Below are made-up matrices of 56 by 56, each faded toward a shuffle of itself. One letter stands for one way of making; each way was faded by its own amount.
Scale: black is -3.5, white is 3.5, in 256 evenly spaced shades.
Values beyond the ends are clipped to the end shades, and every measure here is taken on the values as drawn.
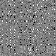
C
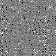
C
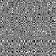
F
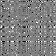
F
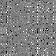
C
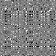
F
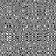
F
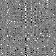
C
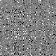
C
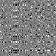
F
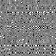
F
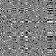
F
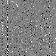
C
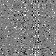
C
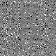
C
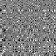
F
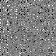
C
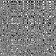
F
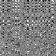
F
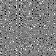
C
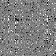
C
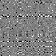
F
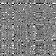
F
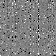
C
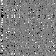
C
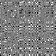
F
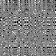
F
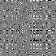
F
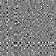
F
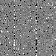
C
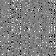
C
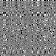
F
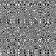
F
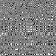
F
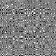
F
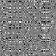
F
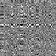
F
